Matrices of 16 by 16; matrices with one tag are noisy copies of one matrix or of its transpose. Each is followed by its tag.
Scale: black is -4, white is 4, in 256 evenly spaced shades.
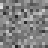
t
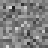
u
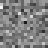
t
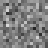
u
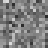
t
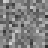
t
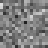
t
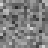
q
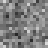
q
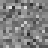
u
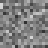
t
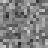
q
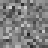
u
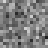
q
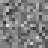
u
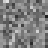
t
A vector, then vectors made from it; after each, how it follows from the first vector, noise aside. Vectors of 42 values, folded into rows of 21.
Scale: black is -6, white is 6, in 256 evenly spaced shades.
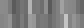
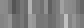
copied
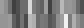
scaled up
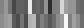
scaled up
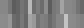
copied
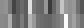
scaled up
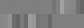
partly zeroed
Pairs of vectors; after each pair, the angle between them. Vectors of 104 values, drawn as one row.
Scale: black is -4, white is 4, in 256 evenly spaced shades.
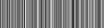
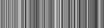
partly opposed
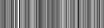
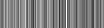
partly opposed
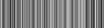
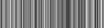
nearly opposite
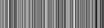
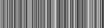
partly aligned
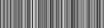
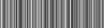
partly aligned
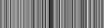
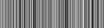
orthogonal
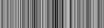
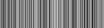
partly opposed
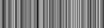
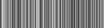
partly opposed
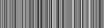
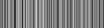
partly aligned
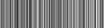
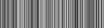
partly opposed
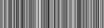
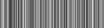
partly aligned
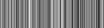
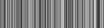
partly aligned
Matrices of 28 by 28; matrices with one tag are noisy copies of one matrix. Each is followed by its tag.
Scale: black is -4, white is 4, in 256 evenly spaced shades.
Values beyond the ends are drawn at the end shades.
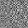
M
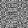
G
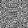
G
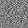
M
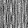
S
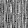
S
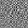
M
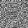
G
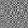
M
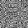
G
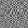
M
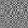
M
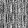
S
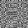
G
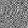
M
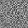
M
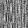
S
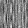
S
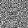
G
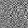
M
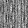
S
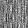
S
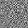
M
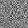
M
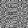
G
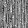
S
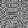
G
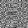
G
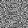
G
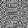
G
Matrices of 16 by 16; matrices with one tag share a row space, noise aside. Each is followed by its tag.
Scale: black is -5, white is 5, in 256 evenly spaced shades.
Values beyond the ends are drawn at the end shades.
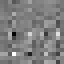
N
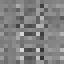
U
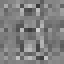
U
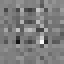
U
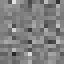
N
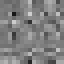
N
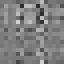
U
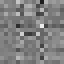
U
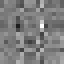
U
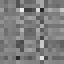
U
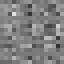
N
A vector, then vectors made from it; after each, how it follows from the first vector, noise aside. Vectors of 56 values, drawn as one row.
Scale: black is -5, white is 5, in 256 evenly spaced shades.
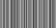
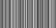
negated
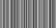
copied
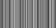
negated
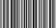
scaled up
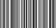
scaled up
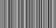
wrapped around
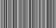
wrapped around
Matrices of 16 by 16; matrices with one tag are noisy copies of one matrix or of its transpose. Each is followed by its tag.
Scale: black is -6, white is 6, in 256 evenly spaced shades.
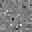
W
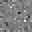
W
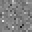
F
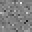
F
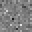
W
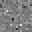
W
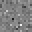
W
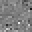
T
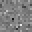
W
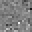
T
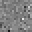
T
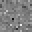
W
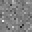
F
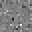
W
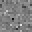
W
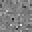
W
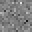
F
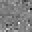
T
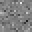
F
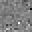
T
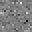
F
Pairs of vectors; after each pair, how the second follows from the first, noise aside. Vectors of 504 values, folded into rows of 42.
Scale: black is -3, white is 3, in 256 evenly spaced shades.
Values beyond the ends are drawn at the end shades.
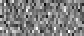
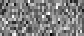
shuffled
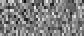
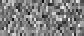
shuffled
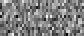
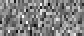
shuffled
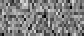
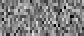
shuffled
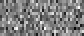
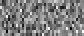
shuffled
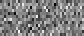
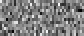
shuffled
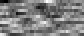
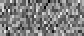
shuffled
